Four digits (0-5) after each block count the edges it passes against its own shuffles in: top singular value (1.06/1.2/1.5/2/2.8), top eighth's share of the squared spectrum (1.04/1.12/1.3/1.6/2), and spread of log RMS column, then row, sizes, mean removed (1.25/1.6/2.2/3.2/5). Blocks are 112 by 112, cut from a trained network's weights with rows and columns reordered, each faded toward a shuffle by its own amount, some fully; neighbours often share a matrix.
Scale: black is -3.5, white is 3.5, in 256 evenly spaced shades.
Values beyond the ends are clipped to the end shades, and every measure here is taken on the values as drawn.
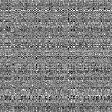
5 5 3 3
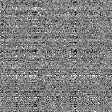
4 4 2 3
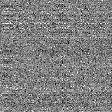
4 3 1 2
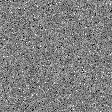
0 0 0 0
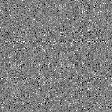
4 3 2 2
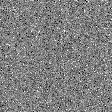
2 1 0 0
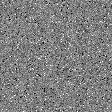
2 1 0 0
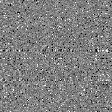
4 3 1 2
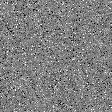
0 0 0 0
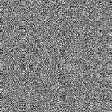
4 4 2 2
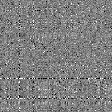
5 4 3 3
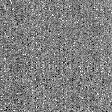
3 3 1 2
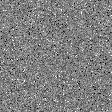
0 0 0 0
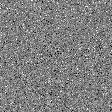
1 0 0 0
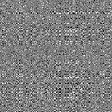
5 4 3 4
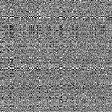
5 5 3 3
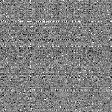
4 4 2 2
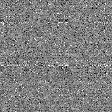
3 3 1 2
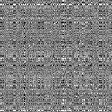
5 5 3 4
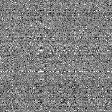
4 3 2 2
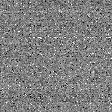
3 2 1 1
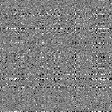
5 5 3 3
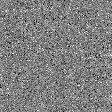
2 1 0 1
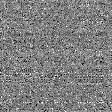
3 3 1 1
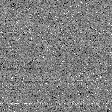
3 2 0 1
